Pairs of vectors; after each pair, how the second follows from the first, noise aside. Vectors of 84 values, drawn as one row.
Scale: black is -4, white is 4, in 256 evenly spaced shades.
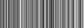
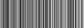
sign-scrambled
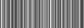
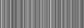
shrunk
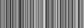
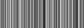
negated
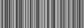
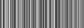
negated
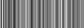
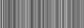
shrunk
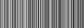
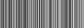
negated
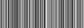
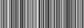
reversed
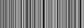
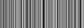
copied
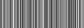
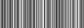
sign-scrambled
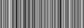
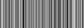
reversed
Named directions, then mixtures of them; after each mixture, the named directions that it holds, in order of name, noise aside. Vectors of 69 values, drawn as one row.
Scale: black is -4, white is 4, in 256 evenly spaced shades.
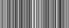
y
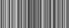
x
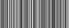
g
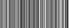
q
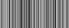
q, x, y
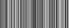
g, q, y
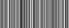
g, q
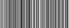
q, y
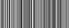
g, x, y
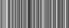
g, x, y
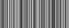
g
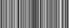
q, x, y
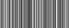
x, y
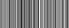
q, x, y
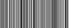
g, q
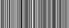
g, x, y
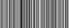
g, q, y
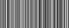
q, x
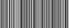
g, q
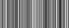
q, y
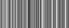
g, x, y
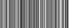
q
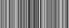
q, x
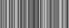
q, x, y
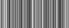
x, y
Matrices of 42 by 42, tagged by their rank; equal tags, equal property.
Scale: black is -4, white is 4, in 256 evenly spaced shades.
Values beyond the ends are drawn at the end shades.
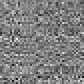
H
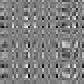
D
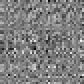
H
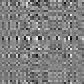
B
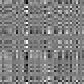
D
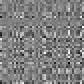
B
